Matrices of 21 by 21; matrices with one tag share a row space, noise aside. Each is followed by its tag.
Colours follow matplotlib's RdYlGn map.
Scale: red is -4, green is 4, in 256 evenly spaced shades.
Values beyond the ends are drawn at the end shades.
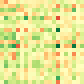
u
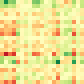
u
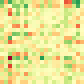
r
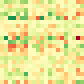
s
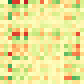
r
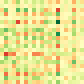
u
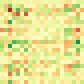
r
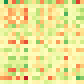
s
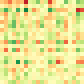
s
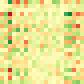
r
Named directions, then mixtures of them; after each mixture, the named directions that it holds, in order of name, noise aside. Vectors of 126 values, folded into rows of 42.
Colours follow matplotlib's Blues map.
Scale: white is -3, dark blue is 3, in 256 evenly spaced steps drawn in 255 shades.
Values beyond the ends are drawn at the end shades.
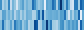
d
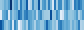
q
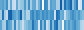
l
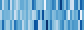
d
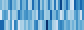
d, q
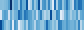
q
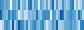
q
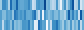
d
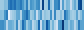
l, q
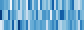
q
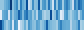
q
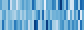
d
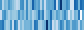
d, q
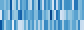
l, q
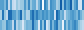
l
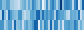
d, l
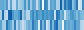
l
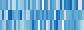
l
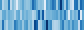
d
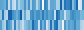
l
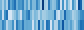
l
